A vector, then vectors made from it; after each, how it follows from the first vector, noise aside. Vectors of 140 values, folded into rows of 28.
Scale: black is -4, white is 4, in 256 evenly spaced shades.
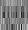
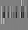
partly zeroed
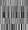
copied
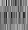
reversed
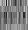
reversed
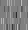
partly zeroed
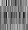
reversed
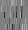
partly zeroed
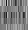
reversed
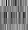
reversed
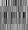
reversed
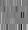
partly zeroed
